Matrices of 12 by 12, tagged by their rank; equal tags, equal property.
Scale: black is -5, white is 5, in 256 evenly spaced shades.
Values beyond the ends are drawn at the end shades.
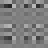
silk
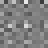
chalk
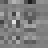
chalk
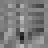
chalk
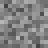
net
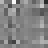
chalk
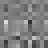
chalk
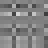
silk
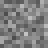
net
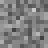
net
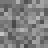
net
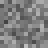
net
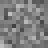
net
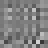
chalk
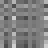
silk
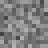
net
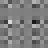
silk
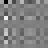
silk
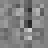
chalk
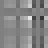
silk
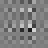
silk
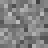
net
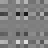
silk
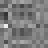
chalk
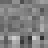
chalk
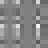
silk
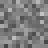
net
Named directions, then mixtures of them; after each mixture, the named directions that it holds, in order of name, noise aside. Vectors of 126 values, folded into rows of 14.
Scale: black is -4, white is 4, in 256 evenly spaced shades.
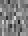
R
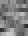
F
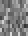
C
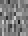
R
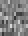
F, R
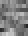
F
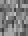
F, R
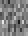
C, R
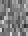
C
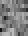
C, F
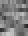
F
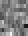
C, F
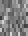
C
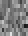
C, F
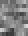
F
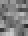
F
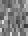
C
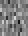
R
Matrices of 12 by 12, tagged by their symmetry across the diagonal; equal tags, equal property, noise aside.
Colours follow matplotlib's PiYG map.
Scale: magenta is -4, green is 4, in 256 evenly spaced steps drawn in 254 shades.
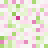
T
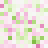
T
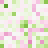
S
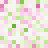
T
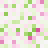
S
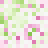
S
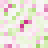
S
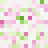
T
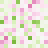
T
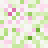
S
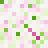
S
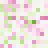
T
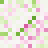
S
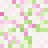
S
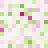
T
